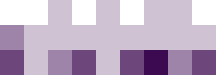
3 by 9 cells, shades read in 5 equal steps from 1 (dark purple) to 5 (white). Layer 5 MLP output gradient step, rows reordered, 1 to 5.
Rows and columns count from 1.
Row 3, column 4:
2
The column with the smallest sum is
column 7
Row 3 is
2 4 3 2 4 2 1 3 2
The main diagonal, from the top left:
5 4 3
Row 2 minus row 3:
1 0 1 2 0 2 3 1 2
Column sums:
10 13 11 11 12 11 9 11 11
